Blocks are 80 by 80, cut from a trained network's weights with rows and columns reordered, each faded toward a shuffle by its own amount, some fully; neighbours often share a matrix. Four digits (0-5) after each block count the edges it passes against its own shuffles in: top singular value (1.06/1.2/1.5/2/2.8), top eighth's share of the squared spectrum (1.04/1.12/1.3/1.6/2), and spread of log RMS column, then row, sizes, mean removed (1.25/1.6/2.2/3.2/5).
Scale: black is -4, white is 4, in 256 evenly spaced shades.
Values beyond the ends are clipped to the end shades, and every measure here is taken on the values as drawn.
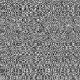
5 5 2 3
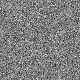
0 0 0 0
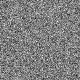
0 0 0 0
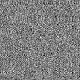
4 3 0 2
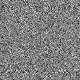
3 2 0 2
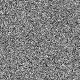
0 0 0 0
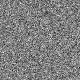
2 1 0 0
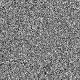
2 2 0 1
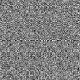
4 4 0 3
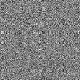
4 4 2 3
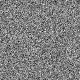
0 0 0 0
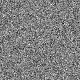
0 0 0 0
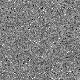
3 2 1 1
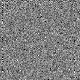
3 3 1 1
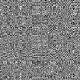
4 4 2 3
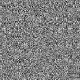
4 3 1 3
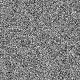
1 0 0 0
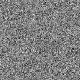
3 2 0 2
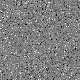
2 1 0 0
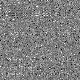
3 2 0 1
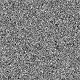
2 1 0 0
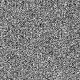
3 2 0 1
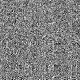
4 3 0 2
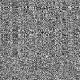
4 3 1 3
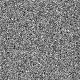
1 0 0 0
